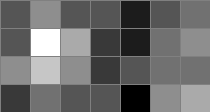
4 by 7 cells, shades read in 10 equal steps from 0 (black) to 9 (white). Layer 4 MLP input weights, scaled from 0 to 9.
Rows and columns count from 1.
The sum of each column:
13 25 17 10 5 16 19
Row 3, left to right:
5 7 5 2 3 4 4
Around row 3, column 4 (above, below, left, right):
2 3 5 3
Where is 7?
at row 3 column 2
